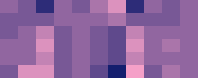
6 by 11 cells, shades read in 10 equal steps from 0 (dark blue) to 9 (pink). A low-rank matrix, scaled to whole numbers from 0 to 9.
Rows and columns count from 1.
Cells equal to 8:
5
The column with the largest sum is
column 8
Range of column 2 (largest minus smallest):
4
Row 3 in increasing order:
3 4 4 4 5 5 5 5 5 7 7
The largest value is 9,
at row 6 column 8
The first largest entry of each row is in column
7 7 3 3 3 8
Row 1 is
5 4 1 5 4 6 8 1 5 4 5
